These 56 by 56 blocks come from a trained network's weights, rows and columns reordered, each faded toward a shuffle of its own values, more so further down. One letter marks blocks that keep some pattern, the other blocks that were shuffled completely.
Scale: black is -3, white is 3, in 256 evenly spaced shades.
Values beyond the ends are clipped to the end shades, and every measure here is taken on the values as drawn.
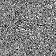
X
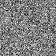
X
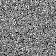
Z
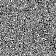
Z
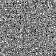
X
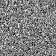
Z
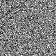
X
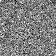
Z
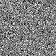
X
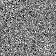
Z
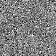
Z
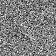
Z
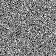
Z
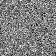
Z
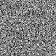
X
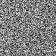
X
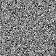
Z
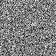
Z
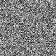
X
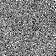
X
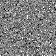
X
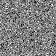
Z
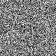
Z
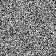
Z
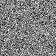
Z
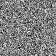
Z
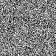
Z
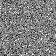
Z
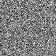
X
